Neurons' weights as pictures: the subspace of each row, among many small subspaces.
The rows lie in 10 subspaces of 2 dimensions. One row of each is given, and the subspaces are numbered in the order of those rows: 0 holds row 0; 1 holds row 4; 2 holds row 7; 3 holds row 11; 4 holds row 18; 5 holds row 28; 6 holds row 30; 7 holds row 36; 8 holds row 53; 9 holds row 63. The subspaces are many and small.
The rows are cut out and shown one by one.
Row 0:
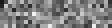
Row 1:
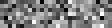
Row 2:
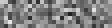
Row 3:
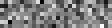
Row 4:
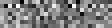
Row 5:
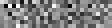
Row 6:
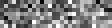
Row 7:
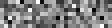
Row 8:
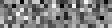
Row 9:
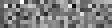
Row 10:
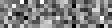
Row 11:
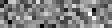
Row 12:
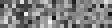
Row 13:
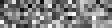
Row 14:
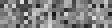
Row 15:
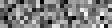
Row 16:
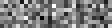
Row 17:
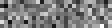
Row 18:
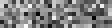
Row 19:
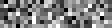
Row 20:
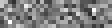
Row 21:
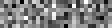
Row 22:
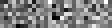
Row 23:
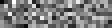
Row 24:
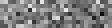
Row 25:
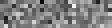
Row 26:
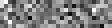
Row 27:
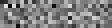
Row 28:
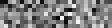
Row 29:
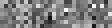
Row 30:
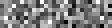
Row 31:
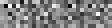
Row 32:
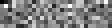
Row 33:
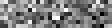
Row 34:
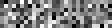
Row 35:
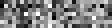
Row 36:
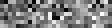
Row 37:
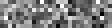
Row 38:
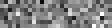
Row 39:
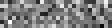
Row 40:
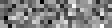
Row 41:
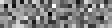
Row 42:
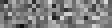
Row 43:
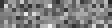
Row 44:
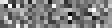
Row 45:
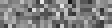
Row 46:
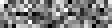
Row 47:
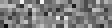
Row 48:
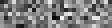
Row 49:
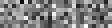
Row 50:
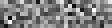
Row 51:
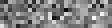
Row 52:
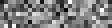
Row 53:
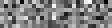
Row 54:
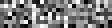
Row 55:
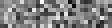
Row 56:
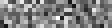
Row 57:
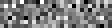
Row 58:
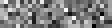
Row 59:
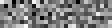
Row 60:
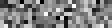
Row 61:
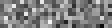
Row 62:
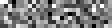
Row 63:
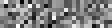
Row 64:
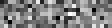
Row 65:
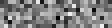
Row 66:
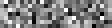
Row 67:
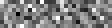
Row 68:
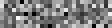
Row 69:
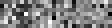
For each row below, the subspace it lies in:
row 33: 7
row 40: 6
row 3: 3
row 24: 7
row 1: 6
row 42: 8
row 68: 0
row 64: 2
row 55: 0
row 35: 4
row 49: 7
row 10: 7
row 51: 7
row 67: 8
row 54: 5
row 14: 6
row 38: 9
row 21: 8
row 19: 9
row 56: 5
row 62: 2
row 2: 2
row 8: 8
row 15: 9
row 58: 9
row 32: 3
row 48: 8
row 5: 1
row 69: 4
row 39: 3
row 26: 3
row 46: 0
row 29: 6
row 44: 1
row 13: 4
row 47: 5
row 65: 2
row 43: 0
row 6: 4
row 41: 2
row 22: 8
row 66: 9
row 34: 9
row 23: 5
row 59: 5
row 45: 0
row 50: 1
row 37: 6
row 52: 0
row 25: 4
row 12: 4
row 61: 6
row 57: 2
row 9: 1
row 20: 3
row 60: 5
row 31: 1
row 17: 3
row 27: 1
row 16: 7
